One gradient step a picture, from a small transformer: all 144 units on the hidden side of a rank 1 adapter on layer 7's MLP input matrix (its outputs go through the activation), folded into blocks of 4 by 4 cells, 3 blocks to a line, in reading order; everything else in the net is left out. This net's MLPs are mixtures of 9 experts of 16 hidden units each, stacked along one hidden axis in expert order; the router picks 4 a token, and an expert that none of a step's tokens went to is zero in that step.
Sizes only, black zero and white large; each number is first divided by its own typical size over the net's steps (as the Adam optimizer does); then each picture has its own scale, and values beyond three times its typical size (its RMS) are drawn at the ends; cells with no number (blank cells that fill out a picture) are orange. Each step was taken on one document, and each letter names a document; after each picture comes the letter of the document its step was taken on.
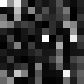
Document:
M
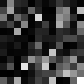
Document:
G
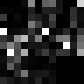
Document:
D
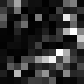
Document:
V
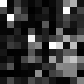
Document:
G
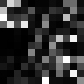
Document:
G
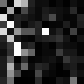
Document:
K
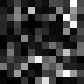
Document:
V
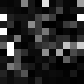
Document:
D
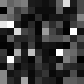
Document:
M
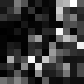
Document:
V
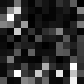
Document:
M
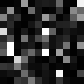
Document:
D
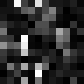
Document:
M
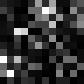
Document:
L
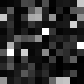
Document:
D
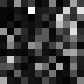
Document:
M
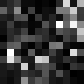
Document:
V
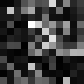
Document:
L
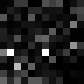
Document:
D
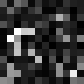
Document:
M
